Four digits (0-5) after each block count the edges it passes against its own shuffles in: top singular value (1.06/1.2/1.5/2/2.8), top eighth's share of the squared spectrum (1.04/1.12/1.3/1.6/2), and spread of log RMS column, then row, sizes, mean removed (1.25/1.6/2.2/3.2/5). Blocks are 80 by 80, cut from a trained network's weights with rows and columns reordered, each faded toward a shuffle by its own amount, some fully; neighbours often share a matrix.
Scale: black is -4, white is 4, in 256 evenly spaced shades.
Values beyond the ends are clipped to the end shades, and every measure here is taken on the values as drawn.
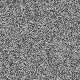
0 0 0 1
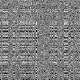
5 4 3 3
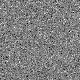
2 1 0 0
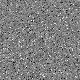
1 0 0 0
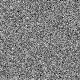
0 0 0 0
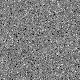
0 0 0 0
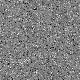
0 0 0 0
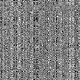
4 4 3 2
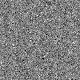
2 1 0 0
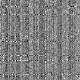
4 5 2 3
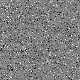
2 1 0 0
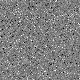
0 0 0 0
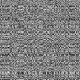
5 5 1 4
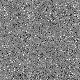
2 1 0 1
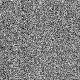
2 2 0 0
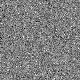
2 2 0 0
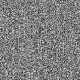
3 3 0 0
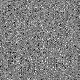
3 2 0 1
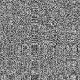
4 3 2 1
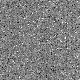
2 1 0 0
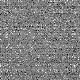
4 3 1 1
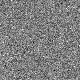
1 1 0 0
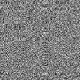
4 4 2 2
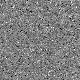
1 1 0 0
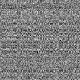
4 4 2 3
